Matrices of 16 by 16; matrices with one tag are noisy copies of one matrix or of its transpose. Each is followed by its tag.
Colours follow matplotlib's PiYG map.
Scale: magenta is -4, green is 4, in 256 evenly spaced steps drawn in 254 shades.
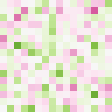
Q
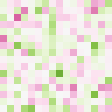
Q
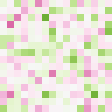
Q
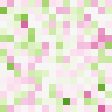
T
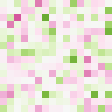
Q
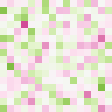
T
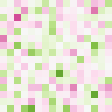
Q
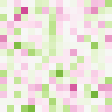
Q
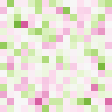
T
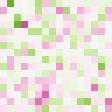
T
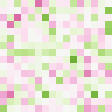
Q
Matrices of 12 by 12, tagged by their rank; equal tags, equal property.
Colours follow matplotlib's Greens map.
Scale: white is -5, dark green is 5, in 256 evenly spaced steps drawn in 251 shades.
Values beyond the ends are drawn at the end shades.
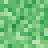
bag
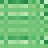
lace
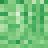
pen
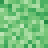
bag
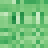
pen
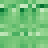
pen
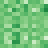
pen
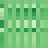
lace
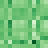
pen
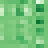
pen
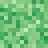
bag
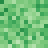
bag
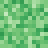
bag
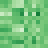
pen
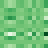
lace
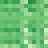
pen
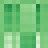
lace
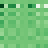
lace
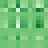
lace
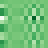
lace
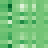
lace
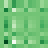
lace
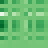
lace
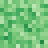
bag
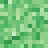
bag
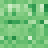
pen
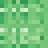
pen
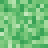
bag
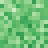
bag
